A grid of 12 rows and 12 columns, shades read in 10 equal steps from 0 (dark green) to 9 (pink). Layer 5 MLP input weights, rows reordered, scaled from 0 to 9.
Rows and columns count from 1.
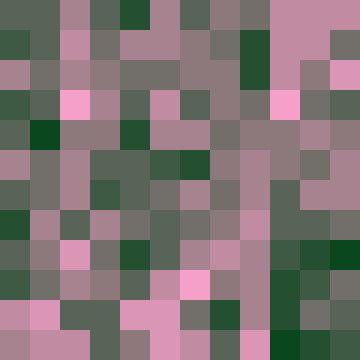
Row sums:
55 56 60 58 51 51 53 49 46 54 56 57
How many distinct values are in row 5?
6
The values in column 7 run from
1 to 9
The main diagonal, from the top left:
3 3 6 6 1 2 6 5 6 1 4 2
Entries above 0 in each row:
12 12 12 12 11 12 12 12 11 12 12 11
